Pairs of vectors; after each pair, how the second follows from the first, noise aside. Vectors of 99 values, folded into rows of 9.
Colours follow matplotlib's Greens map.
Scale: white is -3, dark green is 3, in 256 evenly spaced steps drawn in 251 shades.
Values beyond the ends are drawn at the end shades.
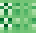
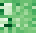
sign-scrambled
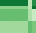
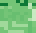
partly zeroed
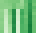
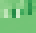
partly zeroed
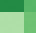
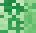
sign-scrambled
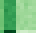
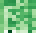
sign-scrambled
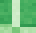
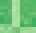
shrunk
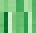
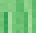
shrunk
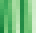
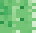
partly zeroed
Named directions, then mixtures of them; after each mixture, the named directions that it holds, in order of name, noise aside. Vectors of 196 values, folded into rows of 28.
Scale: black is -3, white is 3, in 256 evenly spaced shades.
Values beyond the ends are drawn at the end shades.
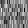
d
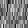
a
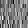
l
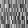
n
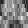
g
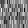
d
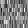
d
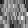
g, n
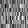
n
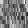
g, n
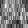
g, n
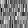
d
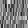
a, d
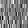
l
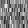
d, n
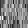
g, l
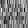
d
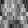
g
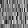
d, n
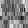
d, g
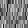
a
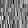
l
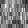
g, n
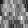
g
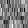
d, g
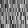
n
